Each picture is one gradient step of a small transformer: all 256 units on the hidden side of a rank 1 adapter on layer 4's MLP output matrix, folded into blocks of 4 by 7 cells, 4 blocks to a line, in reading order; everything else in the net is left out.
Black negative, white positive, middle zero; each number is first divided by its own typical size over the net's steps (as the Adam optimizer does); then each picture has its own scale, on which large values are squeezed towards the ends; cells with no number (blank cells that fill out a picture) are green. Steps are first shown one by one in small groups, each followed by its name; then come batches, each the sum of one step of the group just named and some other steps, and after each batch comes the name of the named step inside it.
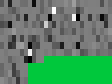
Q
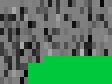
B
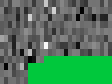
Q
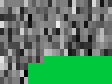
B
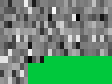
Q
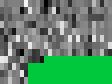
B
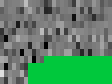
B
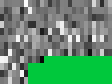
B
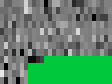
Q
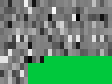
Q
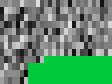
B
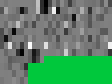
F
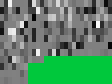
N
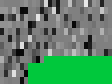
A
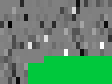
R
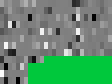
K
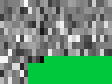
A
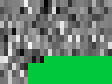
F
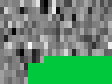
F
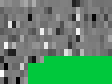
K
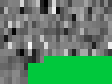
F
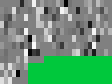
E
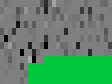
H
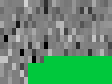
H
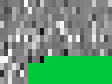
E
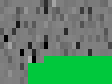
H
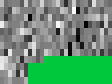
E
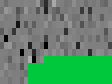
H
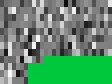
E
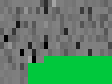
H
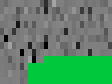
H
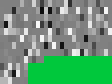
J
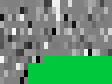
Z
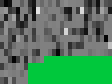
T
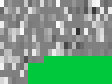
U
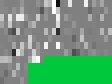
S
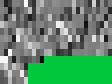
T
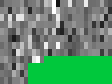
S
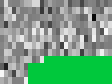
J
